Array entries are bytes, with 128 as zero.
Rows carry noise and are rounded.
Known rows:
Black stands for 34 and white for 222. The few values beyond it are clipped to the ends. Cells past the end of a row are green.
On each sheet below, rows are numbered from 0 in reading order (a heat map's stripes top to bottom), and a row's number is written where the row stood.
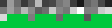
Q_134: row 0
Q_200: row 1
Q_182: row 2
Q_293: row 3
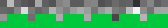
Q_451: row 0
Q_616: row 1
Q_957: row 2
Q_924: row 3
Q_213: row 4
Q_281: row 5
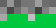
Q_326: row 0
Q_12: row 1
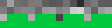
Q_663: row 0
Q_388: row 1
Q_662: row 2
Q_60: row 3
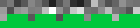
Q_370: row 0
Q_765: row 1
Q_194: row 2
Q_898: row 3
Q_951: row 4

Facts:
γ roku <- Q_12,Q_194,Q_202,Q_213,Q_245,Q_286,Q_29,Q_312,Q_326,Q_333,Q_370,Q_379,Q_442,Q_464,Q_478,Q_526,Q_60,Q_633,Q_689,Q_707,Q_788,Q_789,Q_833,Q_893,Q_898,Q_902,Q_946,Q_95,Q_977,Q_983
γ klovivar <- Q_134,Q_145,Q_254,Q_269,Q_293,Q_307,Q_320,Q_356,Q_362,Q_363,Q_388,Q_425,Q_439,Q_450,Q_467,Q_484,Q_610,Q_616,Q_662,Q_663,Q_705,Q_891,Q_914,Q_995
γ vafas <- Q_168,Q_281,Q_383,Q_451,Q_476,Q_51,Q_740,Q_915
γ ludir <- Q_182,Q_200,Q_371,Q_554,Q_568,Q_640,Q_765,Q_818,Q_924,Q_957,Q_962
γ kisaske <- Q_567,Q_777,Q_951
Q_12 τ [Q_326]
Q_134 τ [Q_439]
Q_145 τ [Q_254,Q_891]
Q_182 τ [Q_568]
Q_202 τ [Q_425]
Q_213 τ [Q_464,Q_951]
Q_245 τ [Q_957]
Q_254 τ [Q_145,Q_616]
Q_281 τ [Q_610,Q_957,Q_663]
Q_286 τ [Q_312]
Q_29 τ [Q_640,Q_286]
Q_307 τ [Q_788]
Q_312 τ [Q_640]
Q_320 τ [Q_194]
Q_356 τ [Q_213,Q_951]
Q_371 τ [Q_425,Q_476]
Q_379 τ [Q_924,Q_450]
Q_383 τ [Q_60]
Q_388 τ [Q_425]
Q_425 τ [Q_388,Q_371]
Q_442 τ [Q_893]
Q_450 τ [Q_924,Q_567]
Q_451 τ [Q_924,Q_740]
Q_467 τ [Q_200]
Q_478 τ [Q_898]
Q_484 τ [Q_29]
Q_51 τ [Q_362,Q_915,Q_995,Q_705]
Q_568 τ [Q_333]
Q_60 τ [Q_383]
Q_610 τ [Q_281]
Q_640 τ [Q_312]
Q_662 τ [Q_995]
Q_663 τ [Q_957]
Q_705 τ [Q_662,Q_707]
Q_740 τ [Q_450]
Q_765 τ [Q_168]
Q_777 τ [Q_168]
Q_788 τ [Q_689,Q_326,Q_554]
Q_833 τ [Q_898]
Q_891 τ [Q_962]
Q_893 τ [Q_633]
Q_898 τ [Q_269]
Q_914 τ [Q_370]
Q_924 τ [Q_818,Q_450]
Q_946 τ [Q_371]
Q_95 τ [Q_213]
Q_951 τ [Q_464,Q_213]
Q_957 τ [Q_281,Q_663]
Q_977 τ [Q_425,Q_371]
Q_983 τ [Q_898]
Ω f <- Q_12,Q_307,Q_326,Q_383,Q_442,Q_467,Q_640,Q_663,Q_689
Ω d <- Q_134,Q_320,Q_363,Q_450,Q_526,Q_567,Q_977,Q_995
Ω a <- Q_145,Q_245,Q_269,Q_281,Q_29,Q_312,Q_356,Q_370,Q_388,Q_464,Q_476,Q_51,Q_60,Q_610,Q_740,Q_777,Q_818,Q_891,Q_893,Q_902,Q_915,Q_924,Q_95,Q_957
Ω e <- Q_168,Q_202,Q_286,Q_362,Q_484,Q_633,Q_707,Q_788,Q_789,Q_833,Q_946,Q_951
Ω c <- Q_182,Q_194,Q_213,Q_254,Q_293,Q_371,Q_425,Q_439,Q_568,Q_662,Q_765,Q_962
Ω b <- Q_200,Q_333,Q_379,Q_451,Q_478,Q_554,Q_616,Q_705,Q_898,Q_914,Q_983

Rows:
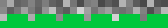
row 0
Q_640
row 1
Q_95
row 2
Q_379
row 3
Q_818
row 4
Q_833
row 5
Q_333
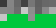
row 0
Q_526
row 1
Q_464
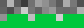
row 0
Q_914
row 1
Q_442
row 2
Q_484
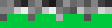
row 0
Q_371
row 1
Q_568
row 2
Q_168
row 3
Q_439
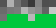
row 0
Q_705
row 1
Q_567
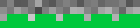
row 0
Q_269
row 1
Q_467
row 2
Q_245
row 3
Q_51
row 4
Q_740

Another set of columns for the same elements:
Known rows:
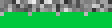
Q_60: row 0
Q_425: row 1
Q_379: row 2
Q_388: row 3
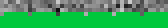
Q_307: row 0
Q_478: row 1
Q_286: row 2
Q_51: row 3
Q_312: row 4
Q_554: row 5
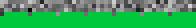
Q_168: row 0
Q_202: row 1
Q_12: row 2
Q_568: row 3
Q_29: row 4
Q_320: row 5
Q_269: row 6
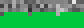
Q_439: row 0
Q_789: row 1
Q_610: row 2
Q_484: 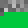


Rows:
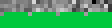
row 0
Q_383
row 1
Q_451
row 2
Q_663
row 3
Q_924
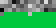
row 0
Q_977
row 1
Q_281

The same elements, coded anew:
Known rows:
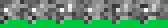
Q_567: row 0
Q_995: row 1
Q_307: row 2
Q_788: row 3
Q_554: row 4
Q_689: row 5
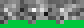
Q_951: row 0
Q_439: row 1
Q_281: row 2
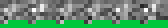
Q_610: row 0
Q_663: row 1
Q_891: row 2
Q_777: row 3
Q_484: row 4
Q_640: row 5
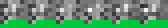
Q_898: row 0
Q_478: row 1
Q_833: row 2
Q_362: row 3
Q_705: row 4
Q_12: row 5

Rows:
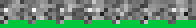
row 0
Q_526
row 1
Q_168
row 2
Q_451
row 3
Q_194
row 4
Q_356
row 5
Q_464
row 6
Q_962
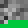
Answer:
Q_95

